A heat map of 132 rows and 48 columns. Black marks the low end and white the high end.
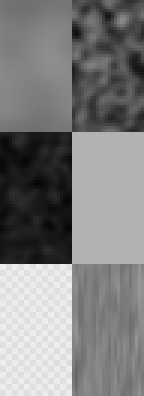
It is made of 3 by 2 panels. Panel 1,1: middling, smooth, faint in contrast. Panel 1,2: low, blotchy. Panel 2,1: very low, blotchy, faint in contrast. Panel 2,2: high, flat. Panel 3,1: very high, checkered, faint in contrast. Panel 3,2: middling, streaked downward, faint in contrast.
